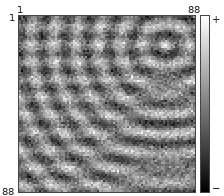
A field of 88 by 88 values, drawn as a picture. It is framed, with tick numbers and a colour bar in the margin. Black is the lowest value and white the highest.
Rings: centred on the top right. Stripes: horizontal, repeating 10 times. Histogram: bell-shaped. Mirror symmetry: none. Slope: none. Odd rows or columns: none. Seam: none.
